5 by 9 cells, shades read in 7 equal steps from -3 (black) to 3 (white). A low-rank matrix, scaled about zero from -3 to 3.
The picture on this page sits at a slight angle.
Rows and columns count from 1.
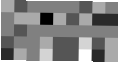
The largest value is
3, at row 5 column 7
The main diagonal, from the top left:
1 1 0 1 -1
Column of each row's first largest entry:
1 2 1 7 7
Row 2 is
0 1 1 -3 1 -1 1 -2 -2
